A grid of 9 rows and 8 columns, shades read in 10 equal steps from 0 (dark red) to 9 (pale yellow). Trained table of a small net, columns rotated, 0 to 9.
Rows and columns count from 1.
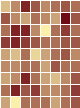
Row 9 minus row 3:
2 8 3 -1 -5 2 2 -1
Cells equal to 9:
2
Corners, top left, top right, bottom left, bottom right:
7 4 6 3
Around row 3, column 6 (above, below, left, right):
6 4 9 2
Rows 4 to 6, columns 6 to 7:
4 3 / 4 3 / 3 4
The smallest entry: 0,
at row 2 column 7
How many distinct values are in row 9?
4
